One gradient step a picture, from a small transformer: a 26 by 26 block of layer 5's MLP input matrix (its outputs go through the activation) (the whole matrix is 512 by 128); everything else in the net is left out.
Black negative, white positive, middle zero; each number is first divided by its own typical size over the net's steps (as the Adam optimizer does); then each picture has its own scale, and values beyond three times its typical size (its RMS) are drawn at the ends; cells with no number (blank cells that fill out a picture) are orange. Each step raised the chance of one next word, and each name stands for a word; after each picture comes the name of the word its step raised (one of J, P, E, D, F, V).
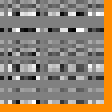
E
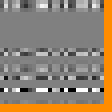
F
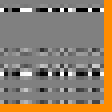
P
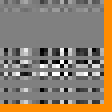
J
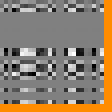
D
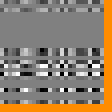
J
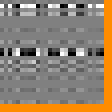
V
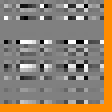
E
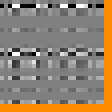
F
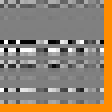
J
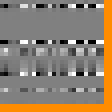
V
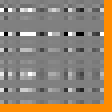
P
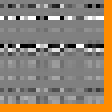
F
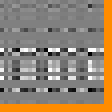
F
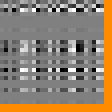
P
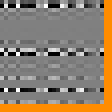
F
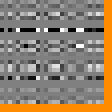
E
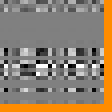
J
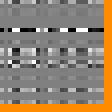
J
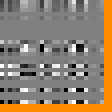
J
